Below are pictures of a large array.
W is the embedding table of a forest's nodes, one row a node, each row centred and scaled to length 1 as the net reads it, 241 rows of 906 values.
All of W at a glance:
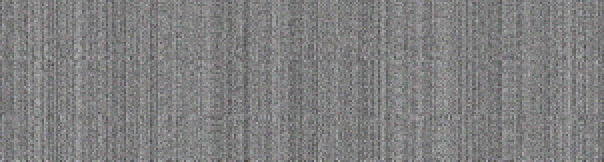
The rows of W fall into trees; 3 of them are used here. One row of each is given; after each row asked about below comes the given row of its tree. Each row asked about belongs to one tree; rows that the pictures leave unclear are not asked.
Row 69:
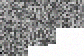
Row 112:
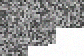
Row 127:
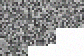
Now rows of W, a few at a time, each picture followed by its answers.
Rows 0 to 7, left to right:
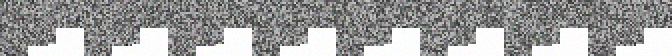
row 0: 127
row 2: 127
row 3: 112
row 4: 112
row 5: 112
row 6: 69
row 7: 127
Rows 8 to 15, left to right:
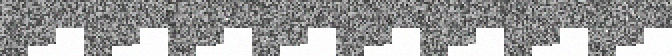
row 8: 69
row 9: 127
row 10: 112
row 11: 112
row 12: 127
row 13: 112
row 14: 127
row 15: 112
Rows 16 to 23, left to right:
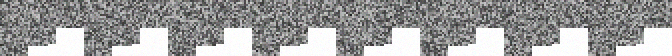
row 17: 69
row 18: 69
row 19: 112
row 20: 112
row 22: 127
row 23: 112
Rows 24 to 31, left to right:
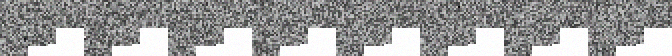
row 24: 127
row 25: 69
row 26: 127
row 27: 112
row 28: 112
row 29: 127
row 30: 112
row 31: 112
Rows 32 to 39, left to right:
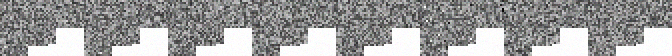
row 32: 127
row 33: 127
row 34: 127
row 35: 112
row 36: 127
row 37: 127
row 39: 112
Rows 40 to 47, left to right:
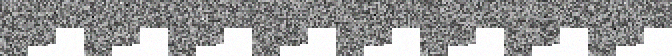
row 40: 127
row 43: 127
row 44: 69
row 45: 112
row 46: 112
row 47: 112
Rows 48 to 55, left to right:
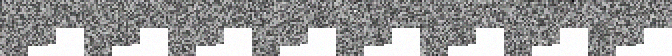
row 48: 127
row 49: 127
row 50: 112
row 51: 112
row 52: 69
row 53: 127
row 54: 69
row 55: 69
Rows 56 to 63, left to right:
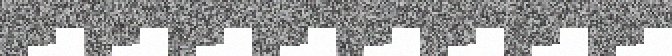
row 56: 127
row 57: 112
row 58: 69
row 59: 112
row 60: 112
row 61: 127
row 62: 69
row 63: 127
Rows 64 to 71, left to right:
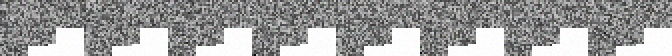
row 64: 112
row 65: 127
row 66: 69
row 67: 69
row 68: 127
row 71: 69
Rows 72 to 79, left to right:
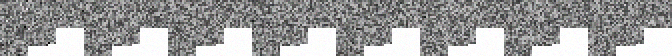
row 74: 69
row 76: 69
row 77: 112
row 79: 127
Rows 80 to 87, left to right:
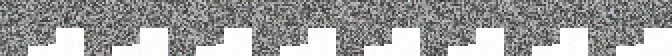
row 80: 112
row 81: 112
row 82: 112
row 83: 69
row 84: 69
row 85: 69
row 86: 69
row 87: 127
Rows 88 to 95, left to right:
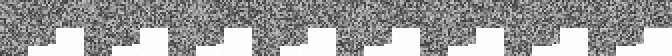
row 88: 69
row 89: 69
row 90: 112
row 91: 127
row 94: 112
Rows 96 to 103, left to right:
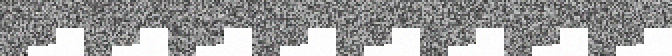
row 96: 127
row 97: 112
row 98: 112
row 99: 127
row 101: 69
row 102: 127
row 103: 127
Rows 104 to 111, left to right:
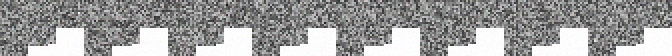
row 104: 112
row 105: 112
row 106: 112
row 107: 127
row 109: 69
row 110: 127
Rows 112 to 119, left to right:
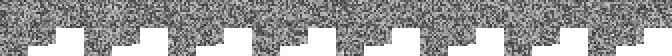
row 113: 112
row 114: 127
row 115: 112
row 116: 112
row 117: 127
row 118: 112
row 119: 69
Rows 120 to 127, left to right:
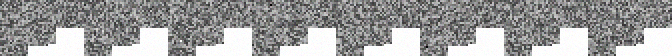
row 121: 112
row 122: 69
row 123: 112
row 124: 127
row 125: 112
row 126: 112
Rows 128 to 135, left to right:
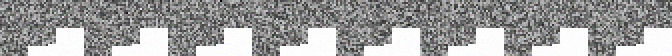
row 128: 112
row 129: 69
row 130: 127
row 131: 69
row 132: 112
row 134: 112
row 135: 112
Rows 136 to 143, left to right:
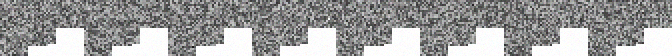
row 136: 127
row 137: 112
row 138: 127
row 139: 112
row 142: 127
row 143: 69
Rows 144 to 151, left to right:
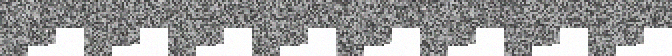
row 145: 127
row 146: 127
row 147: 127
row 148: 112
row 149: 112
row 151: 112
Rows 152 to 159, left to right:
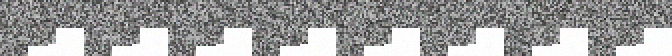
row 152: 112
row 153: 112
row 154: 112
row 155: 69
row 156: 112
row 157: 112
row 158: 69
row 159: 127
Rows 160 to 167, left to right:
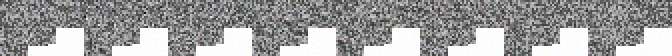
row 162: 112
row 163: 112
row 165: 127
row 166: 69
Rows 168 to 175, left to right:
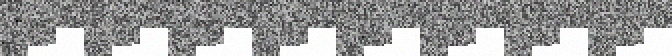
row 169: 112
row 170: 112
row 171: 112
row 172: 127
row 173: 127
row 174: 127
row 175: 127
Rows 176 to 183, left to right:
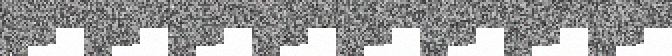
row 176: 127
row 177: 127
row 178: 127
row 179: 127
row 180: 127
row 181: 112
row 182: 69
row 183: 112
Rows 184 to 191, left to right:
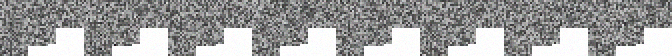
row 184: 69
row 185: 69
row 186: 127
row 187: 69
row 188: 127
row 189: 69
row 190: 112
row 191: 112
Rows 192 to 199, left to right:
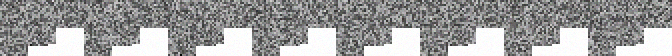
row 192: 112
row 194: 127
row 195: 127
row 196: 127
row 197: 112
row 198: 112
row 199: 127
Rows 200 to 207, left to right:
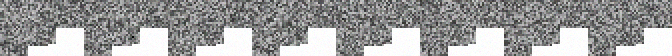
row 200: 112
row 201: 112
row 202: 112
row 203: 112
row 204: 127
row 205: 112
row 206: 112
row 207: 127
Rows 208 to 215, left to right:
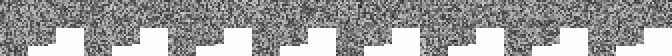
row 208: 112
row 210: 127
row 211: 69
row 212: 69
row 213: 127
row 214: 112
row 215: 112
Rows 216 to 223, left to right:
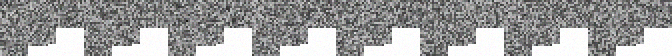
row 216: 112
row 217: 69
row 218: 112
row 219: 69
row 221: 127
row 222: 69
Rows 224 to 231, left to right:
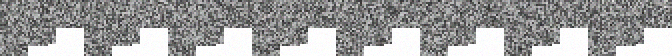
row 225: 127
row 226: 112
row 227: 112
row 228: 69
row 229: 112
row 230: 69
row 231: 127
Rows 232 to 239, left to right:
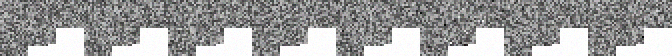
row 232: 69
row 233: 112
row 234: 112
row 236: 112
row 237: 112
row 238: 127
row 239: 127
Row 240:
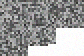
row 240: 69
